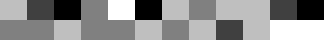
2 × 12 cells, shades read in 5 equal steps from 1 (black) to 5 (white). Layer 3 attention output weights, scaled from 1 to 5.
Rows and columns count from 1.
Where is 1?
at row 1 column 3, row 1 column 6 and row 1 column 12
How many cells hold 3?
7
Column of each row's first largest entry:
5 11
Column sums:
7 5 5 6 8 5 7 7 6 8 7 6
